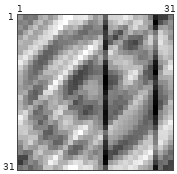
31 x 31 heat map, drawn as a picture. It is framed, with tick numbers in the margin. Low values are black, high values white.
Slope: none. Average level on the scale: 60%. Rings: centred on the centre. Odd lines: columns 18 and 28. Ninth with the highest average: top left.
